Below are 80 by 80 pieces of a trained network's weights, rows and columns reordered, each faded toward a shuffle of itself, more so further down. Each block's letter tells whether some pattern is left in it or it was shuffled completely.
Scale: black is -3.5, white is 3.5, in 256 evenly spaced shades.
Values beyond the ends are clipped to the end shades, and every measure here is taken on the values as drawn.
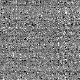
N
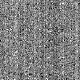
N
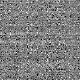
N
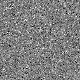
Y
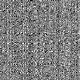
N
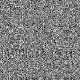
N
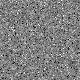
Y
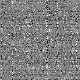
N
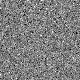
Y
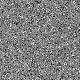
Y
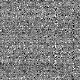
N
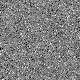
Y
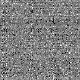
N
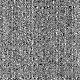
N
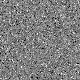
Y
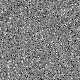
Y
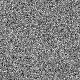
Y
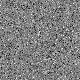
Y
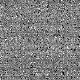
N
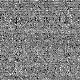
N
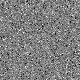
Y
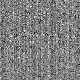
N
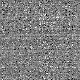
N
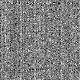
N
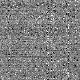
N
